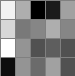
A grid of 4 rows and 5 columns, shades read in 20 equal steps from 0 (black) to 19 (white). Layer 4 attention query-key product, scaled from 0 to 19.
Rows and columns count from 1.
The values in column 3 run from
0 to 10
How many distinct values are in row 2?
4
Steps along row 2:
down up up down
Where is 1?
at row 4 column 1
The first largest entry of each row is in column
1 1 1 4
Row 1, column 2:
13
